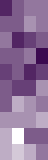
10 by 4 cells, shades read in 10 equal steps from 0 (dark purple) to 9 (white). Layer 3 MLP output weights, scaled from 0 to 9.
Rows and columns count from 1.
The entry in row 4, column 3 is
4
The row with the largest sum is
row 10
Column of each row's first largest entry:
3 3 1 3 2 4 2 4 2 2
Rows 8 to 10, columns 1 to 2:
5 5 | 6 9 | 6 7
